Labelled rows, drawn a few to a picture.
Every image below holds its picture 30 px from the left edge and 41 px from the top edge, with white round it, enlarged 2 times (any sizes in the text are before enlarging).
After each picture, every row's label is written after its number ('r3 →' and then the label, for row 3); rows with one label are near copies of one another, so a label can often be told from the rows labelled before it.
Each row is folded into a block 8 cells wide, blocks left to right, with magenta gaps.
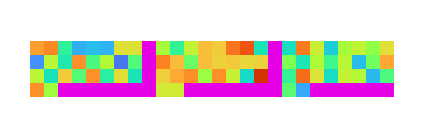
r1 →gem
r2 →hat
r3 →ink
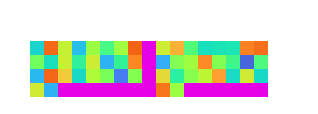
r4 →ink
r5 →gem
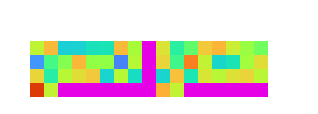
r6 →gem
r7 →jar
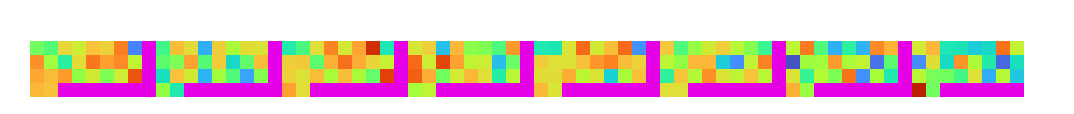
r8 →hat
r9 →ink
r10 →hat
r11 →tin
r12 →hat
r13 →jar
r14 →gem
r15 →gem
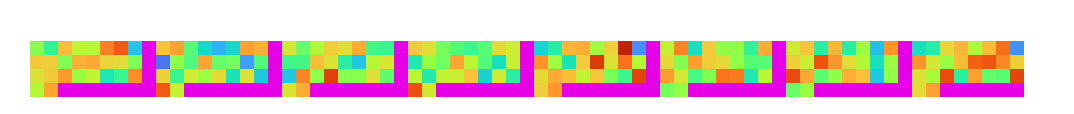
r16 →hat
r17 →gem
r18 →jar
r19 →gem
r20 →hat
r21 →tin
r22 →tin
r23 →hat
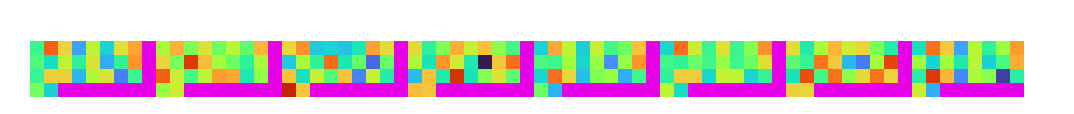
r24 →ink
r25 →tin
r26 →gem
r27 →jar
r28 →ink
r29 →ink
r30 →jar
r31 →ink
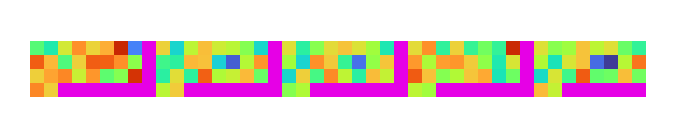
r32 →hat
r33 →jar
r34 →jar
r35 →tin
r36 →jar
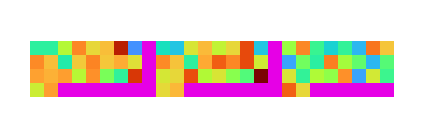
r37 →hat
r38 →hat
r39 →gem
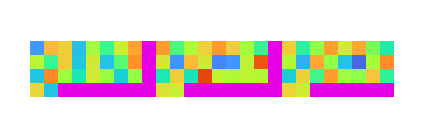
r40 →ink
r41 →jar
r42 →jar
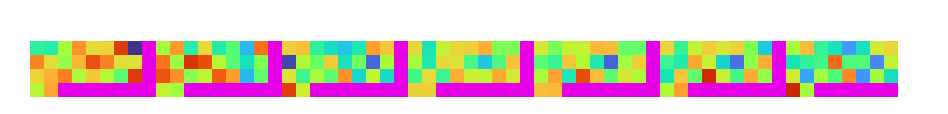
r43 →hat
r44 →tin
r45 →gem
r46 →jar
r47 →jar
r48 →jar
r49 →gem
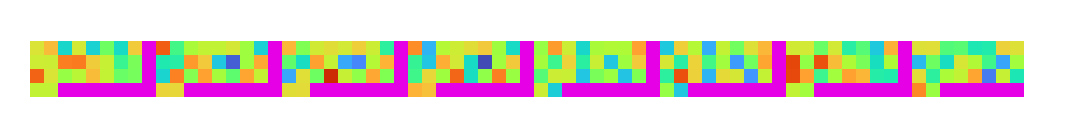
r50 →tin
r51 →jar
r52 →jar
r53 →jar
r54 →ink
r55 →ink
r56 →tin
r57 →gem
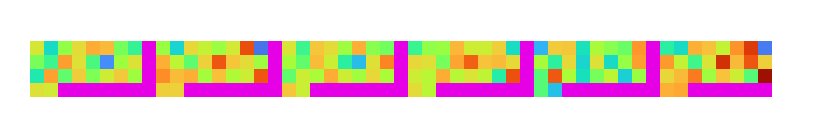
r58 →jar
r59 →hat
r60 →jar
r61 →hat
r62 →ink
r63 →hat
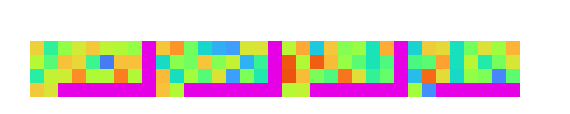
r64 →jar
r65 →gem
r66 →tin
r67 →ink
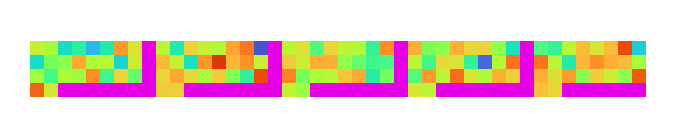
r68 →gem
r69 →hat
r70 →tin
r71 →jar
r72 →hat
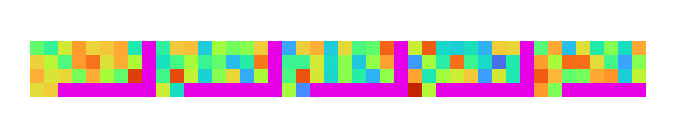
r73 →hat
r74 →ink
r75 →ink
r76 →gem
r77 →tin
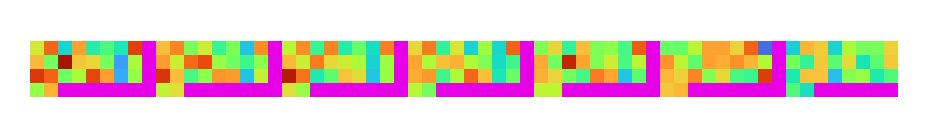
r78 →tin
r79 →tin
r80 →tin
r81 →tin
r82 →tin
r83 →hat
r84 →ink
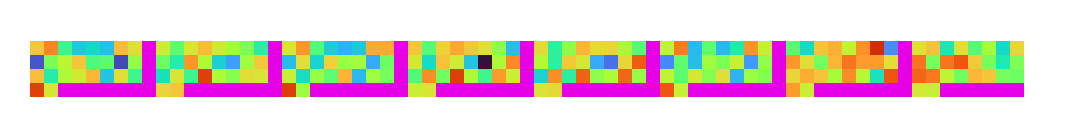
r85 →gem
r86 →jar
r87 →gem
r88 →jar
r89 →jar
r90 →gem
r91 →hat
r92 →tin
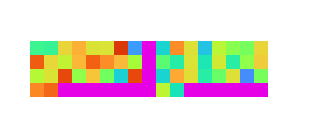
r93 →hat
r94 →ink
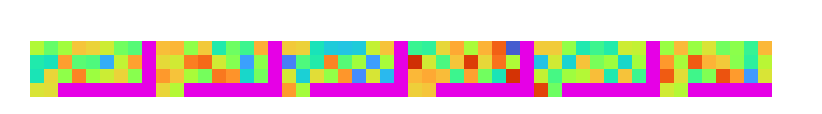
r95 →jar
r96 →tin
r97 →gem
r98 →hat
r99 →gem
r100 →tin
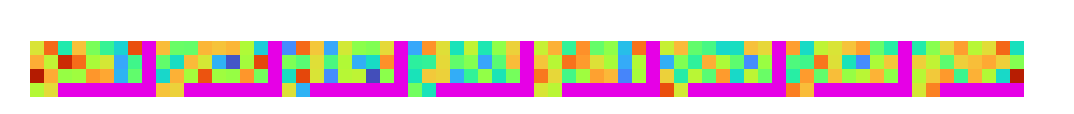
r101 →tin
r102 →jar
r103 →ink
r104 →ink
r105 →tin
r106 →gem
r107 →jar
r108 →hat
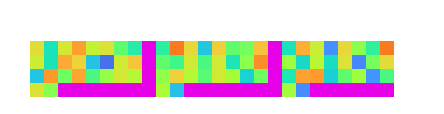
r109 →jar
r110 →ink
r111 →ink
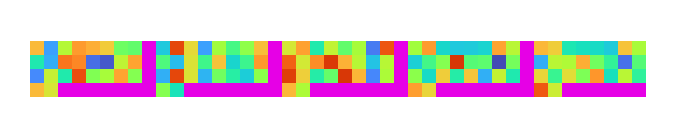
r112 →jar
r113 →ink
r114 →tin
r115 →gem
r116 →gem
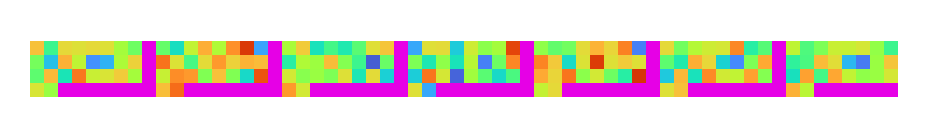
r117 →jar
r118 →hat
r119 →gem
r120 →ink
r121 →hat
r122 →jar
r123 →jar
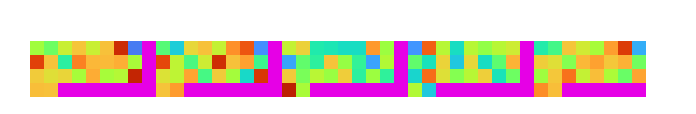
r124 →hat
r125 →hat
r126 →gem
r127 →ink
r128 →hat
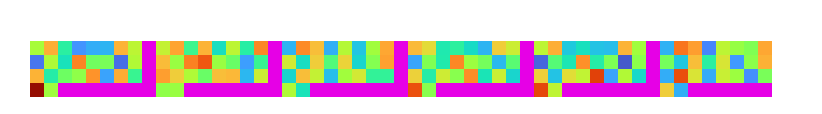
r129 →gem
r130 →tin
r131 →ink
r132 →gem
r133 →gem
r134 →ink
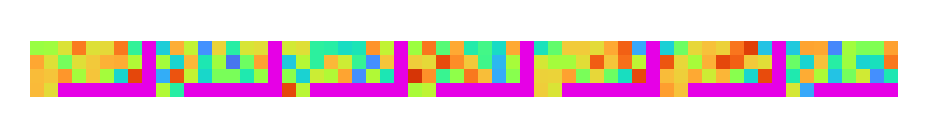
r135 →hat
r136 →ink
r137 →gem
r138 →tin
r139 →hat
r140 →hat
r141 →ink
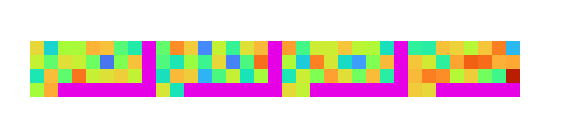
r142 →jar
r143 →ink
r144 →jar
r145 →hat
